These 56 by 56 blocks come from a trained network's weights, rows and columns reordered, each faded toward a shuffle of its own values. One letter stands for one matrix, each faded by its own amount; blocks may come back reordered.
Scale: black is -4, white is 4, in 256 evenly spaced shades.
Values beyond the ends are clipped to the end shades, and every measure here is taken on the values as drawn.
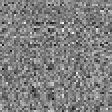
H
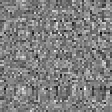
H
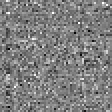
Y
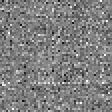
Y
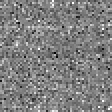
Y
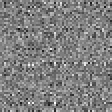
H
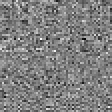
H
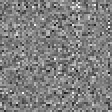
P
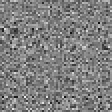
H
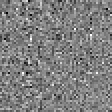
P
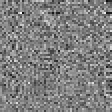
H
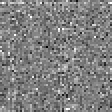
Y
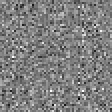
P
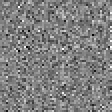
P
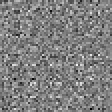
H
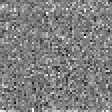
Y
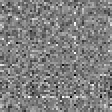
P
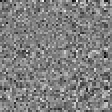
H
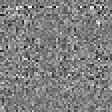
P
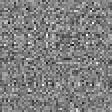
H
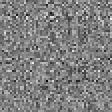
H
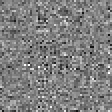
P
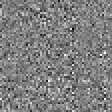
P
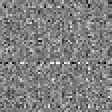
P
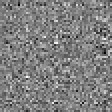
P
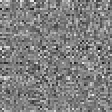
H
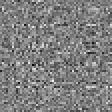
H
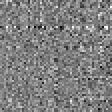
P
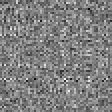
H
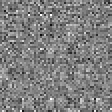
H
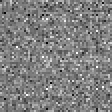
Y
